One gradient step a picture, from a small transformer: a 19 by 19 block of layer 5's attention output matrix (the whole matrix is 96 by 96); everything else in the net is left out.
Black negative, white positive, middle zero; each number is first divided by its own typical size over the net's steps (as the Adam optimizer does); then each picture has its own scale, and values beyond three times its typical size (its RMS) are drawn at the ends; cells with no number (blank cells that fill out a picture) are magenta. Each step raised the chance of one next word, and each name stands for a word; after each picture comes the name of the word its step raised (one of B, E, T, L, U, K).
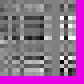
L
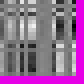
L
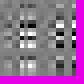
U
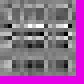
U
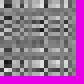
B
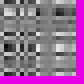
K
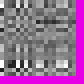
B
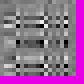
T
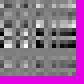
U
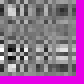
K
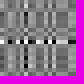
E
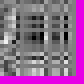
L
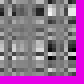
K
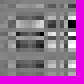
U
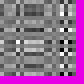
K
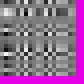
K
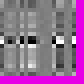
E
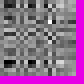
B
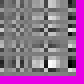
B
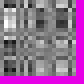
L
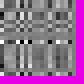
E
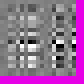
E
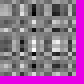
K
